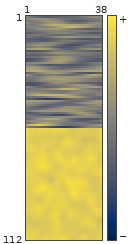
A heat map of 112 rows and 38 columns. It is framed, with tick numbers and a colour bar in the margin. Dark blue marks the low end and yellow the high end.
The table splits into 2 rows of 1 panel. Panel 1,1: middling, streaked across, strong in contrast. Panel 2,1: very high, blotchy, faint in contrast.
